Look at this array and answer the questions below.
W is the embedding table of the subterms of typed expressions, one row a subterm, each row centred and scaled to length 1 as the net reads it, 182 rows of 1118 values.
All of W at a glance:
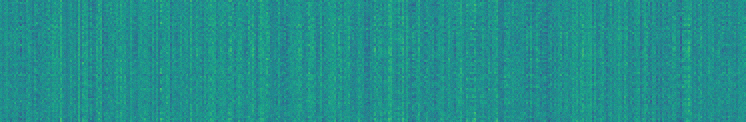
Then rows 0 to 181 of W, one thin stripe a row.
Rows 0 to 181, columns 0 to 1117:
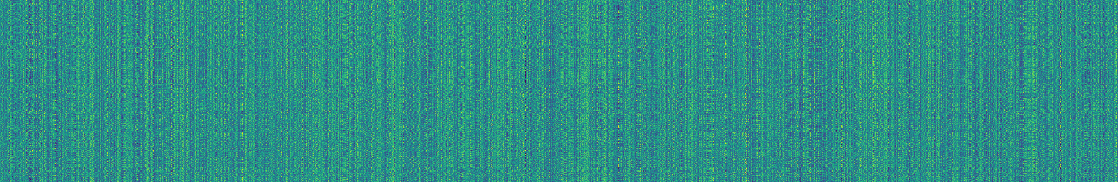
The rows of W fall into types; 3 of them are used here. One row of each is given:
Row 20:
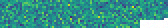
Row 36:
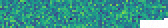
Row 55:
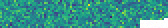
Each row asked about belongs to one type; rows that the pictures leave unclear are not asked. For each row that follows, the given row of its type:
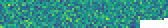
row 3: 20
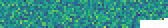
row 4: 55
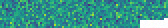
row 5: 36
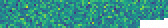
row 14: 20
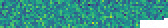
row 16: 36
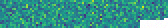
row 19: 20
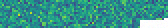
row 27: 55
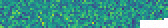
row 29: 55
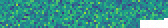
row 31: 55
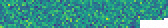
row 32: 20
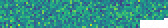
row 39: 36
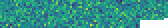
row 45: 55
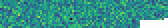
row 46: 55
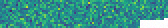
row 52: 20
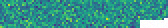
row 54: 20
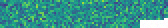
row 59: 20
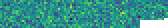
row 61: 55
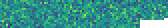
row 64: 55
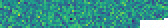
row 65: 55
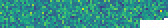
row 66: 36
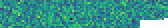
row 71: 55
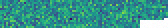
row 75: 36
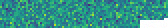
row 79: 36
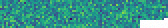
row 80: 36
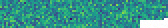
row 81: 36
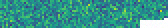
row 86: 36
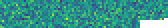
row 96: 55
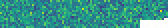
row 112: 36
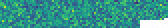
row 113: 55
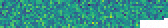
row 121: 36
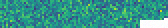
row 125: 36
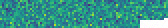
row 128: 36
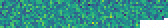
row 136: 36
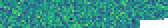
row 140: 55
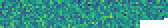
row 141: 36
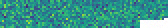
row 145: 36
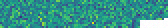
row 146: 55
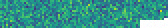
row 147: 36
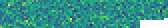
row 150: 20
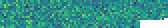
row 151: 36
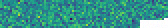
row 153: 55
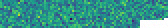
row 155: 55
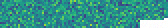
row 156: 20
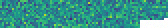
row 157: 36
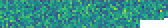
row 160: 36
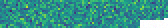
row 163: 20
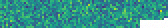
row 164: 36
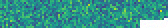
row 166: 36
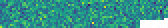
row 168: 20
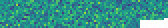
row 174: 55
